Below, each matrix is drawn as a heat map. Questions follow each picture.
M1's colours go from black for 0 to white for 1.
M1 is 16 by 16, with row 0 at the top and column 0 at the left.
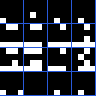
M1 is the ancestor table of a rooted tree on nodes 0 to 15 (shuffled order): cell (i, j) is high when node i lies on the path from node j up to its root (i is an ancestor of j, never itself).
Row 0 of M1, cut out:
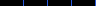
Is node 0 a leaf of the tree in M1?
yes
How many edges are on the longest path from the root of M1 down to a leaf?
6
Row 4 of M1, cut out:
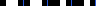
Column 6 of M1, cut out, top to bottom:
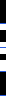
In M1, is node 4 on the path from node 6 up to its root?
yes
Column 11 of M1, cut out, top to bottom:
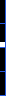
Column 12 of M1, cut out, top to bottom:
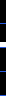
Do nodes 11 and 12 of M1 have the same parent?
yes
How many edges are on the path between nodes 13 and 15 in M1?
3
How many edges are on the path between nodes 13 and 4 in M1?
6
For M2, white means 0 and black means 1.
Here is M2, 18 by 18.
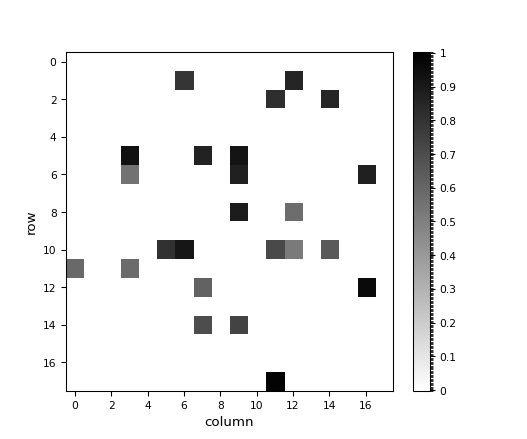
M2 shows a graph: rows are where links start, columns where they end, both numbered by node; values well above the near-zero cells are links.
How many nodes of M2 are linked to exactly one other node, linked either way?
2
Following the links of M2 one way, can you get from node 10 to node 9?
yes
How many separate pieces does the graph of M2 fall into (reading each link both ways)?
4
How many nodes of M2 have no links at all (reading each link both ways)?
3
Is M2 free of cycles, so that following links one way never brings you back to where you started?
yes
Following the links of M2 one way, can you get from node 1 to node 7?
yes
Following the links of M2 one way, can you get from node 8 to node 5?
no
